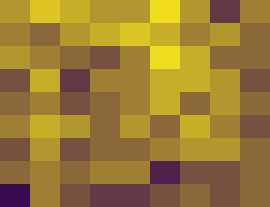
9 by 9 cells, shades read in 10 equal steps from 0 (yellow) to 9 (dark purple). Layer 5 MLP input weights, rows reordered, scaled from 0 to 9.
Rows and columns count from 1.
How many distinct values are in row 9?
5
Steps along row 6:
down up up down up down up up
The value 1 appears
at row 1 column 2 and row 2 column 5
